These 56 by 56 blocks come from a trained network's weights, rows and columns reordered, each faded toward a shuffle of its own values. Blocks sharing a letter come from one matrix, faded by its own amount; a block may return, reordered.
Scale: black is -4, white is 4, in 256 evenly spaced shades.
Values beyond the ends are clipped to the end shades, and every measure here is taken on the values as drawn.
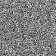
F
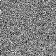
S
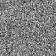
S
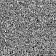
S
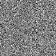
S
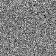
F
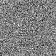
S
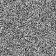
S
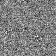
F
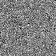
F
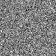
S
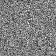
S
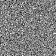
F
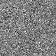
F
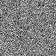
S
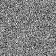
S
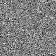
S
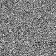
S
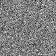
F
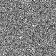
F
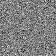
F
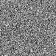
S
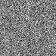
S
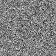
F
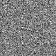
S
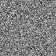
F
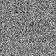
S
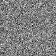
S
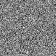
S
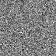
F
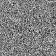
S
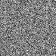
S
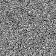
F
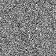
F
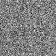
F
